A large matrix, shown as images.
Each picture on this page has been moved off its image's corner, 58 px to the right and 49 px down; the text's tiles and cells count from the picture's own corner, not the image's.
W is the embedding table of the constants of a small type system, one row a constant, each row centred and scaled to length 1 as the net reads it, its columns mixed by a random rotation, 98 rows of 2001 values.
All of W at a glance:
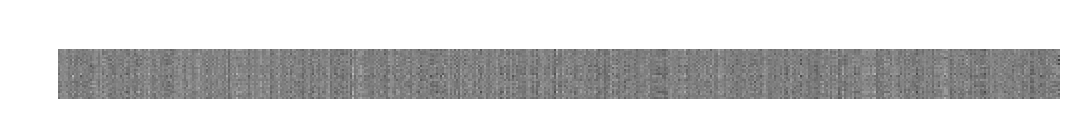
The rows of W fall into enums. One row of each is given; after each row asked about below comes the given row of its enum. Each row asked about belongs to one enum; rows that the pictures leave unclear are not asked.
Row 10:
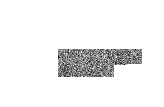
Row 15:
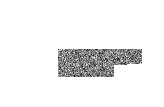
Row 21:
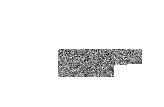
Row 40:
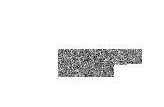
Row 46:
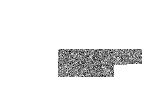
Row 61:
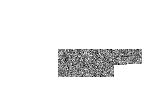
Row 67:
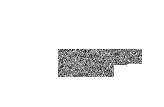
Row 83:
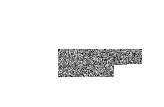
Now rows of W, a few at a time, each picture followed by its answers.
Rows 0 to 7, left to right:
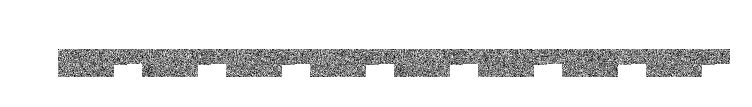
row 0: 15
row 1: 10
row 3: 83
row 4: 10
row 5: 61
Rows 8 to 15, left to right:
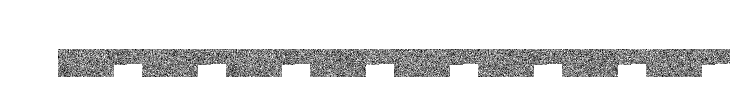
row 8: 10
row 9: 83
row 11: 40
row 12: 67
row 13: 83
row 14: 21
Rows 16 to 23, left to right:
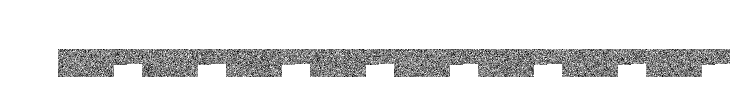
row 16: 67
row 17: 10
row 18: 46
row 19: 61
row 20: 67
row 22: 15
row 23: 15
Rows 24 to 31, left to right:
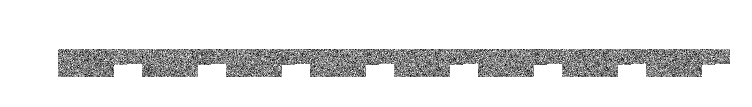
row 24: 40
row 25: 10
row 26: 83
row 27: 67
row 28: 15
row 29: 67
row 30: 15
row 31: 21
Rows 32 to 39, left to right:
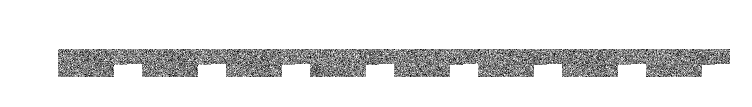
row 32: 40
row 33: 40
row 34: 46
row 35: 10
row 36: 15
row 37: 83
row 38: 46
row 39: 83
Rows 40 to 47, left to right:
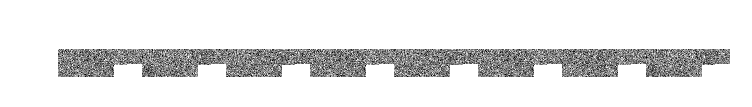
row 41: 10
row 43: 40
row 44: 83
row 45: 40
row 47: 10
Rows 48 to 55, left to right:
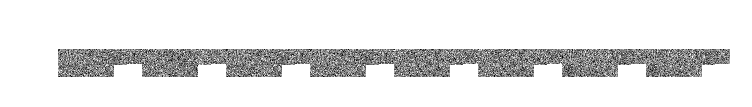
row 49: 40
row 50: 83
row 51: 83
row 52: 15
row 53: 15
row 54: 10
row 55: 10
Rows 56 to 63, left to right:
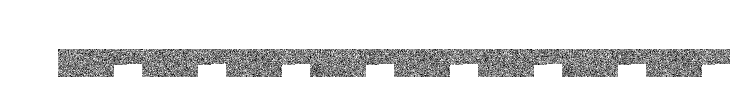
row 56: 83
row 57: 15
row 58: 40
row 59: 10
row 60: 40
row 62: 10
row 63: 40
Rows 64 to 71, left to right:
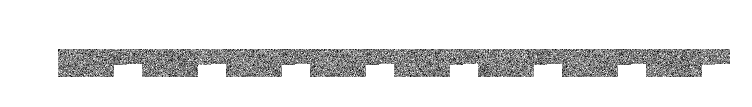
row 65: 40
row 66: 67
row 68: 15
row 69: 10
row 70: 67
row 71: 46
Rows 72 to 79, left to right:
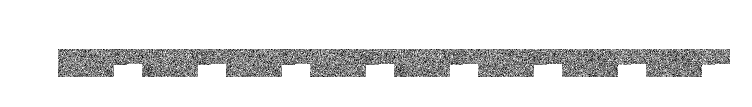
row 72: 67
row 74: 67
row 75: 83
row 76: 10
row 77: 83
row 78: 40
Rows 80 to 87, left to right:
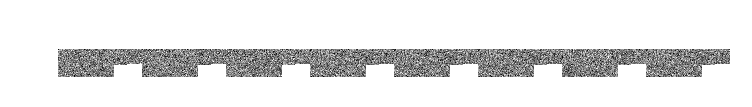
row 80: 15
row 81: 67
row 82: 21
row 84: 83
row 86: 10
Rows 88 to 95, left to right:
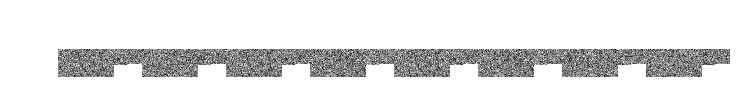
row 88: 15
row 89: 83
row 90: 15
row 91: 40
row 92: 15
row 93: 40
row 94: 61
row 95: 67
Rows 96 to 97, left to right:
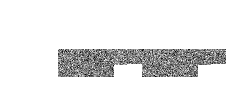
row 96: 40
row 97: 83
